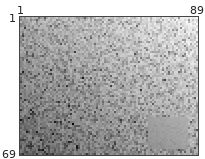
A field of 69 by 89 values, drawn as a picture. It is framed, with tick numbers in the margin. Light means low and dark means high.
The halves do not mirror each other. An odd patch, calmer than its surroundings, sits in the bottom right. Overall the values sit about 40% of the way up the scale. Values rise toward the bottom left. The top right is the ninth with the lowest average. There are no regular stripes.
